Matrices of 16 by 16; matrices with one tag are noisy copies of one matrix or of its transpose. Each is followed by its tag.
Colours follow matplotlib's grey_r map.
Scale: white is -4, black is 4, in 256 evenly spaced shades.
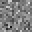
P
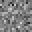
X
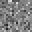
P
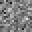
X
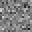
P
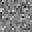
P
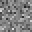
P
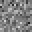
X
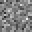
X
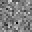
P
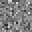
P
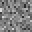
P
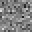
P
